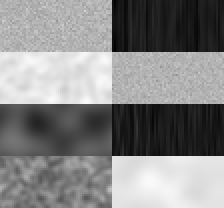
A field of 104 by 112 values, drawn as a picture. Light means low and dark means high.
The table splits into 4 rows of 2 panels. Panel 1,1: low, fine-grained, faint in contrast. Panel 1,2: very high, streaked downward, faint in contrast. Panel 2,1: very low, blotchy, faint in contrast. Panel 2,2: low, fine-grained, faint in contrast. Panel 3,1: high, smooth. Panel 3,2: very high, streaked downward, faint in contrast. Panel 4,1: middling, blotchy. Panel 4,2: very low, smooth, faint in contrast.
